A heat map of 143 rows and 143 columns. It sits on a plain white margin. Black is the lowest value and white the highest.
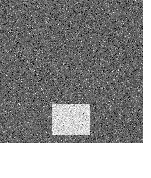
No regular stripes run through it. An odd patch, higher than its surroundings, sits in the bottom middle. The values are skewed, with a long tail toward high values. The bottom middle is the ninth with the highest average.
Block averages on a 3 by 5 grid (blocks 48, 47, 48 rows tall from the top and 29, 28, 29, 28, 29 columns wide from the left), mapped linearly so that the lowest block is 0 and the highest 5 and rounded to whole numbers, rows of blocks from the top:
00000 | 00000 | 01510
